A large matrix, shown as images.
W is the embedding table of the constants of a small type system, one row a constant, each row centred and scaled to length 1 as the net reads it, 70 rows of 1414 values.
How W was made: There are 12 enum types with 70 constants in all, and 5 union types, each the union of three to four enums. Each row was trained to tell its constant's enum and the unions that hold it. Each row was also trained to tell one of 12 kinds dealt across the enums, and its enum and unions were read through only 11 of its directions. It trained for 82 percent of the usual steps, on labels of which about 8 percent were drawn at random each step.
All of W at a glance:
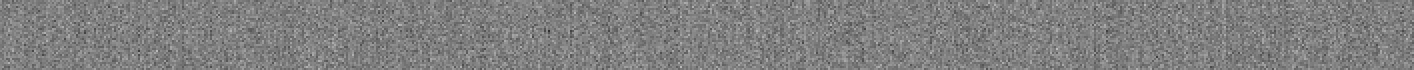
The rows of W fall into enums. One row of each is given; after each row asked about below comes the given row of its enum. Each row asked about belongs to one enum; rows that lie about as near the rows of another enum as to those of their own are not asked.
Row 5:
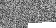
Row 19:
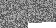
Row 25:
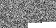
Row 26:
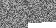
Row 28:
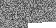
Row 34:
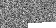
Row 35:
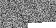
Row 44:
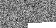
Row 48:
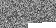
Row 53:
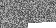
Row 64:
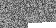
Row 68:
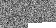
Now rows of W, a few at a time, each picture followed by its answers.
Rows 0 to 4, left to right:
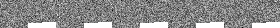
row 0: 35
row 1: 68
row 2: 5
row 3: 35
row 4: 34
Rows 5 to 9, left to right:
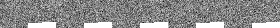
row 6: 64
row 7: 64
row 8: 26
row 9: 34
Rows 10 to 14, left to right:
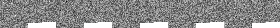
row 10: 25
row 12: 44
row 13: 25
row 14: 26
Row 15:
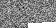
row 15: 48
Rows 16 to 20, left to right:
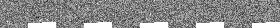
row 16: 28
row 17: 19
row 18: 48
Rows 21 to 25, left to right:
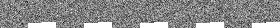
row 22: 68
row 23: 34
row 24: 25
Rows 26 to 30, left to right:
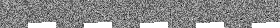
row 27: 44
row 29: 48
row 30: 28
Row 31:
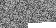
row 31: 44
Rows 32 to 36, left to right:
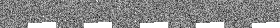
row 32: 5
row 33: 25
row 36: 48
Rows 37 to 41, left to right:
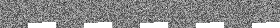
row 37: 35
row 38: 19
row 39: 26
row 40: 25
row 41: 64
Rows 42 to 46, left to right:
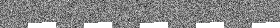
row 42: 5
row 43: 68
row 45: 48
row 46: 5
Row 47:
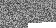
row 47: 19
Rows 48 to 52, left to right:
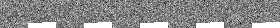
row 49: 44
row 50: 34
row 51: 44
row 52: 53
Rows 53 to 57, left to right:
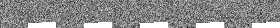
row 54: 28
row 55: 44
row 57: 25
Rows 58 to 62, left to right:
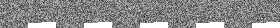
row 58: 19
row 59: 35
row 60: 26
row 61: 19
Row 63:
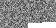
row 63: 48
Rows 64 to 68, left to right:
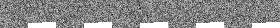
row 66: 35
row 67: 26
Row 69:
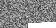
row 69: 19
